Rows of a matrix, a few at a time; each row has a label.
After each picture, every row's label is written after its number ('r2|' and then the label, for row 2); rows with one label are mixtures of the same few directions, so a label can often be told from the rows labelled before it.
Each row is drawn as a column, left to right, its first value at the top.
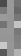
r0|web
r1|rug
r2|rug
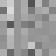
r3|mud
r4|rug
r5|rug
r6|rug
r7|web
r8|web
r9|mud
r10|mud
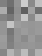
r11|mud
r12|rug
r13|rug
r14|mud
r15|mud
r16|mud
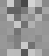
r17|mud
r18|mud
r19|rug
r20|web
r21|web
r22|mud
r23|mud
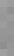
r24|web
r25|mud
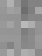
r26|web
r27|web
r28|mud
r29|rug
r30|rug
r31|mud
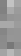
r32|rug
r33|web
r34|web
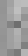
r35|rug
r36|rug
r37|rug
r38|web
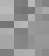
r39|rug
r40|rug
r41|rug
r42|rug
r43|mud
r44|mud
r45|mud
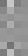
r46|web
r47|web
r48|web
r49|web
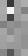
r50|rug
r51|mud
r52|rug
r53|mud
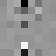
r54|web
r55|rug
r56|mud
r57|web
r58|mud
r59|mud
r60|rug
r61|rug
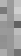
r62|mud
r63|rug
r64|rug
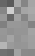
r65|web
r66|mud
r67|mud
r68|mud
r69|rug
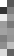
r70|mud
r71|web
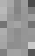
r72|rug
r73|web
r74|rug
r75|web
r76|web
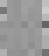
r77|mud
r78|rug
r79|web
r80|rug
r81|web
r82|rug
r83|rug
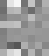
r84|rug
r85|web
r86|web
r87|web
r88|mud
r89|web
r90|web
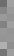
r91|web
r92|web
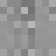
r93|mud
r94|mud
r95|rug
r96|mud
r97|rug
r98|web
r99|mud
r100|mud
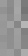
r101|mud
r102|rug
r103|rug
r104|rug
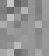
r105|rug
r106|mud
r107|web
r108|mud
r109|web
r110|rug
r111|rug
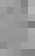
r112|web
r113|mud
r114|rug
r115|web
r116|rug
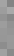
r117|web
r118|mud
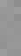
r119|web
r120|rug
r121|mud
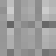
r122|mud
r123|rug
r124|rug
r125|rug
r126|rug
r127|rug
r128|rug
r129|rug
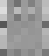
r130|rug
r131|web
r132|mud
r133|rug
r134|mud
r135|web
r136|rug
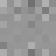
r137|web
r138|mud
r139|mud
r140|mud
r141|web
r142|mud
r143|mud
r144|mud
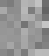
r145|mud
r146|web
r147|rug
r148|rug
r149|mud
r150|web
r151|rug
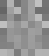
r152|rug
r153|web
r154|mud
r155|rug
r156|rug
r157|mud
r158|rug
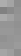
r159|mud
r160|mud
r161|web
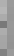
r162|rug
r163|web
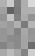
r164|web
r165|mud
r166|rug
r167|rug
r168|web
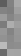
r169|web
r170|rug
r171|web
